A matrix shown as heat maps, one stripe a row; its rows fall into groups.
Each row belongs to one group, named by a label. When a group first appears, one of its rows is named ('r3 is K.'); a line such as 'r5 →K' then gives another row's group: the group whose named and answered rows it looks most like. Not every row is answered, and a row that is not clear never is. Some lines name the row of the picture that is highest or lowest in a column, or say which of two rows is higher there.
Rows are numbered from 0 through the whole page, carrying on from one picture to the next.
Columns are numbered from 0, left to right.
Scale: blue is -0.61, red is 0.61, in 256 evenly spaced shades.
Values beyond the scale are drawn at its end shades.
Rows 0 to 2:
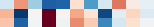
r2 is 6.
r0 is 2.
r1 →6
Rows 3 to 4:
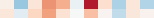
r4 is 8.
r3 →8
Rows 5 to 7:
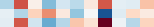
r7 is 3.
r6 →6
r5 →3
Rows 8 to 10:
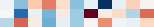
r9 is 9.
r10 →3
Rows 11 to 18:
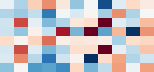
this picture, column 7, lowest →11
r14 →9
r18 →2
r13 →3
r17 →2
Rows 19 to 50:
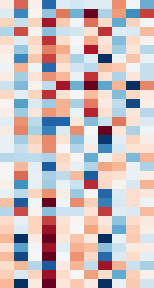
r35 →6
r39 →9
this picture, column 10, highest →20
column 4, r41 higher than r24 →No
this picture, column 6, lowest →38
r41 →6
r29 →8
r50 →6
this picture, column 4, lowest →32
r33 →3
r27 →8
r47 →6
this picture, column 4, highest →28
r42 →3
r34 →6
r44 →8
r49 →8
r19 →2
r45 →6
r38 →2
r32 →2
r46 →6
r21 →8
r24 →8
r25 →6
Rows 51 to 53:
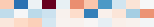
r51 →6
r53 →2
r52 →2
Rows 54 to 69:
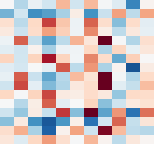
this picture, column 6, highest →66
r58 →3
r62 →3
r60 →8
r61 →9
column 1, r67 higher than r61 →Yes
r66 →9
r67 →2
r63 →3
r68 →3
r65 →6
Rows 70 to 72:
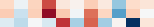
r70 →8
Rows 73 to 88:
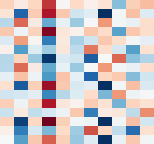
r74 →6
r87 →9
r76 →8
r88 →6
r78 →9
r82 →6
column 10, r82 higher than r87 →No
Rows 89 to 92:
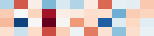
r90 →8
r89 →3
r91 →6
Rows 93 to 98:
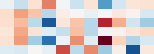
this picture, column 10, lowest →95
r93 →6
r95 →3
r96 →2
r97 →3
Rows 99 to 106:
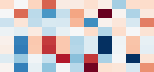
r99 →8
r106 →9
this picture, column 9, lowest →105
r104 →6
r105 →9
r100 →3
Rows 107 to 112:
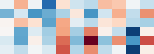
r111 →9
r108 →2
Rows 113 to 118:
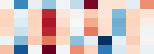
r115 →8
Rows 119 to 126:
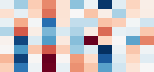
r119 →6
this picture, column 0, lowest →122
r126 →6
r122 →3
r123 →9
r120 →8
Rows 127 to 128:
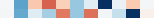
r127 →6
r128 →9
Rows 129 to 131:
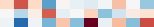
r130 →6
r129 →2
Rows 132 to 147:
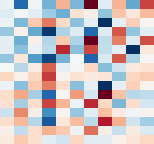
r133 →2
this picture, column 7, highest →142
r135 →2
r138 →2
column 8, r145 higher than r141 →Yes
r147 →2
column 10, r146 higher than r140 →No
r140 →8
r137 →9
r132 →9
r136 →9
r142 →3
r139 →6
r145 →3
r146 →8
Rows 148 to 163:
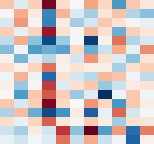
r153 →2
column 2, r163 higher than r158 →No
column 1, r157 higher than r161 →No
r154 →9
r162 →9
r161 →8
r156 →3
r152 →2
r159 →8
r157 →6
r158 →6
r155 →8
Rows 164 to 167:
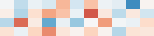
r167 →8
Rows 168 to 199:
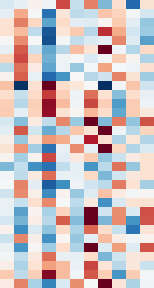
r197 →8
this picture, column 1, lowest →177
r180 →8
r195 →9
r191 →9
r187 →6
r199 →3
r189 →3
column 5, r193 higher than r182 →No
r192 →9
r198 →8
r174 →2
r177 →6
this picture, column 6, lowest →186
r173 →3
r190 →6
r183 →8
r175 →3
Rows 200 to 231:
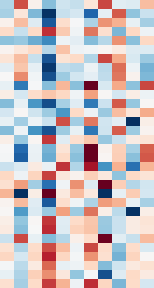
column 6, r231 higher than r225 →Yes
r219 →8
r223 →9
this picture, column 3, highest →221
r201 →2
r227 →8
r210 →8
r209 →9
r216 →9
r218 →9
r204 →2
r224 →6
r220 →3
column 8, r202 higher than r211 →No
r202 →3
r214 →2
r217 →9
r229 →6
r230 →6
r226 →3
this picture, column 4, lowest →212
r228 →8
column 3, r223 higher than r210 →No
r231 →8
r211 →2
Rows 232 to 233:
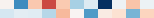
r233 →2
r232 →6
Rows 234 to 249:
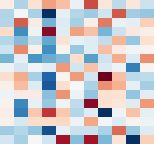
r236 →3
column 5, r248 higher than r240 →No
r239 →3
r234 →8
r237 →6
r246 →6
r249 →9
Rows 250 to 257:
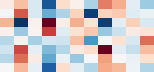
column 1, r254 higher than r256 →No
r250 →3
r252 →6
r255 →3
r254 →2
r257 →3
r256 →3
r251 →2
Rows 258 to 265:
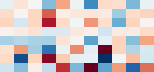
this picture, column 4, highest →265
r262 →2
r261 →2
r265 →9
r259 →8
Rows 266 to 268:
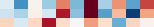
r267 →9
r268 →8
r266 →9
